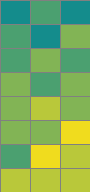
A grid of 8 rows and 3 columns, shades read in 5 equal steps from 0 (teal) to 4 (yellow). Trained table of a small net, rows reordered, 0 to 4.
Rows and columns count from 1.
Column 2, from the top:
1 0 2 1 3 2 4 3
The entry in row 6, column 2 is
2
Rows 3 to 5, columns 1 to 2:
1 2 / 2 1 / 2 3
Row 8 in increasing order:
3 3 3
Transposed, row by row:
0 1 1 2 2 2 1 3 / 1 0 2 1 3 2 4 3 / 0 2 1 2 2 4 3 3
